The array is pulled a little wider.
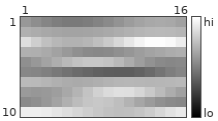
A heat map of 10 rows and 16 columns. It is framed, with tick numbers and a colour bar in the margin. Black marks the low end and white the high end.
Grain: streaks across. Calmest part: bottom middle. Average level on the scale: 70%.
